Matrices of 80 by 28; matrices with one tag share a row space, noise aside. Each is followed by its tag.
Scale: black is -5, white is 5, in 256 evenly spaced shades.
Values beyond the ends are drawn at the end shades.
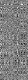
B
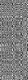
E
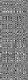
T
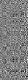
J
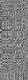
T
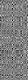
E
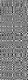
E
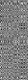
B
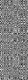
B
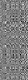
J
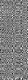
E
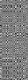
T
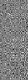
J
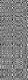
E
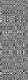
T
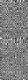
T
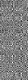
E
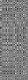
T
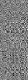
J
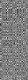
T
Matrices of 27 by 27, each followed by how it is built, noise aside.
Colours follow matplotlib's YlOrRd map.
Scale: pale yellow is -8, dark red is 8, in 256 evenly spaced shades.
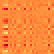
low rank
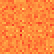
low rank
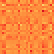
low rank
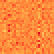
low rank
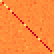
diagonal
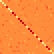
diagonal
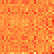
low rank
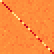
diagonal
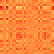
low rank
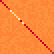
diagonal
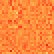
low rank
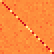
diagonal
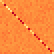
diagonal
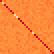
diagonal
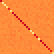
diagonal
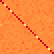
diagonal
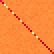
diagonal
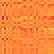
low rank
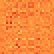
low rank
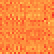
low rank
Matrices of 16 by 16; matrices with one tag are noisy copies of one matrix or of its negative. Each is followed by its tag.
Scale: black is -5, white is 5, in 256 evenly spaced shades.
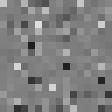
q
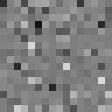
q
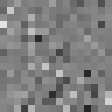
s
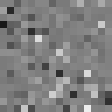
s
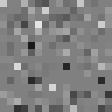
q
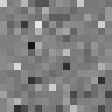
q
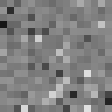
s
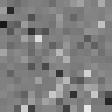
s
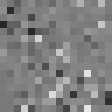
s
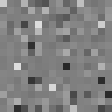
q
